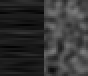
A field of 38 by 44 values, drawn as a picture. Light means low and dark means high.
It is made of 1 by 2 panels. Panel 1,1: very high, streaked across, faint in contrast. Panel 1,2: high, blotchy.
